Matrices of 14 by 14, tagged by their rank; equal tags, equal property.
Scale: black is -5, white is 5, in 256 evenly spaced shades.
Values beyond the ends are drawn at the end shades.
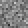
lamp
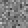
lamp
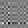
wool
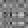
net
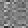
net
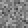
lamp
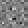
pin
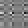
wool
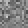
pin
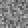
lamp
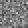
lamp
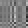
wool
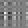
wool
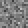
lamp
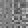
pin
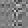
net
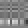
wool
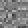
pin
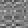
net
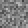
lamp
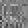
pin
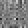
pin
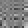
net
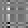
wool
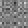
net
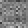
pin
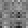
net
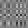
wool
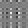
wool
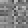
net
